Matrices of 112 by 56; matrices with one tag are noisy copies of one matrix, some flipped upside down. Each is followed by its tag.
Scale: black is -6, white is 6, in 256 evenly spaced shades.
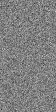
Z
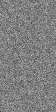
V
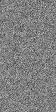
V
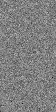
V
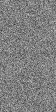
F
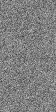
F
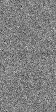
F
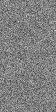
F
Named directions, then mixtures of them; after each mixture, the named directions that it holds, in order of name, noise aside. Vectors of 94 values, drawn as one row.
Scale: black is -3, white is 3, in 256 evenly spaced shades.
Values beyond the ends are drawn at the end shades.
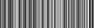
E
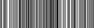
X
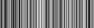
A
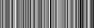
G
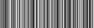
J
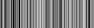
A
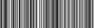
A, J, X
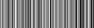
G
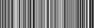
E, G, J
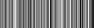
E, G, X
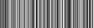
J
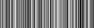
G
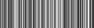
E, G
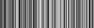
A, E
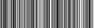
A, G, J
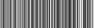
A, G, J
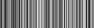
A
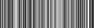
E, G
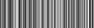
E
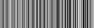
A, E, J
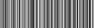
J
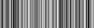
A, E, X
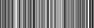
E, G, J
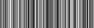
J, X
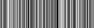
J, X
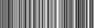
E, G, X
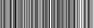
G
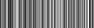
E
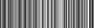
E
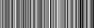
G
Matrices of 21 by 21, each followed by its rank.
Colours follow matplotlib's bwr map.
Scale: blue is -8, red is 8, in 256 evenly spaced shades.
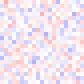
full rank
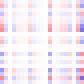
one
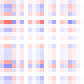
one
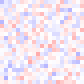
full rank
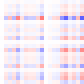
one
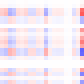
one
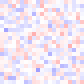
full rank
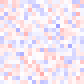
full rank
